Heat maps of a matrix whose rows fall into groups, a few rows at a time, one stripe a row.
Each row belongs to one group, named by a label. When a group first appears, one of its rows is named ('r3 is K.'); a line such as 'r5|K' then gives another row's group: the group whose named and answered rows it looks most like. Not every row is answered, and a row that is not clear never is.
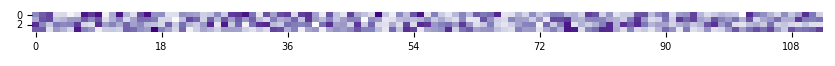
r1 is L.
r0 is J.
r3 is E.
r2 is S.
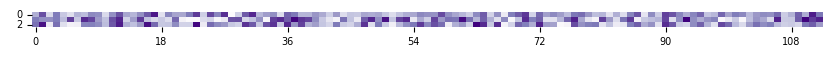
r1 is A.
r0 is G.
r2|G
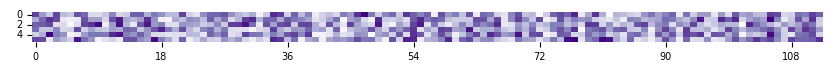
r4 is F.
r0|E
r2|J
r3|E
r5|E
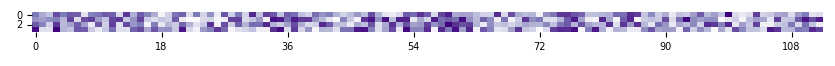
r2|S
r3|E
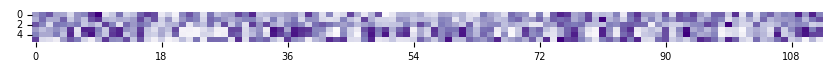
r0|L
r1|L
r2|S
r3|A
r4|A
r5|S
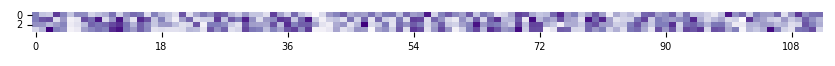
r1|J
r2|F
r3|F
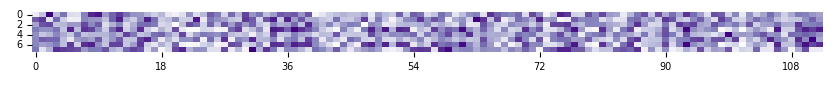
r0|F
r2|L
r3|A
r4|E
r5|L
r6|A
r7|S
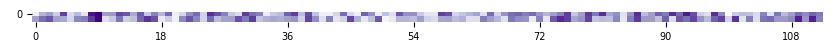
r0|F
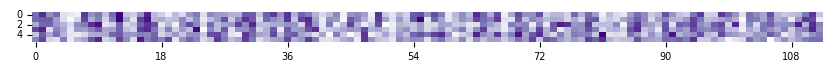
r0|G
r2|L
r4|G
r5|J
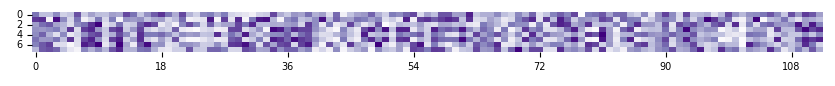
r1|S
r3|A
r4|J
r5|A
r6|J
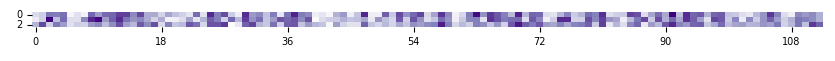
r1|F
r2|G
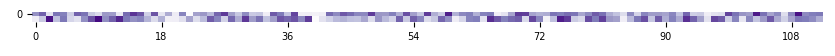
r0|E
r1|F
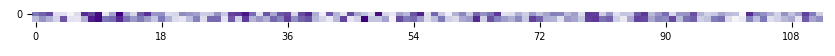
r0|J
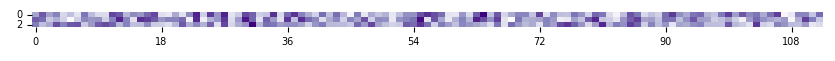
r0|G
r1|J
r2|S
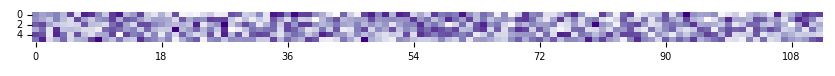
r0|A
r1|E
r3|G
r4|S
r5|L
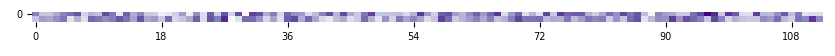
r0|S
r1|F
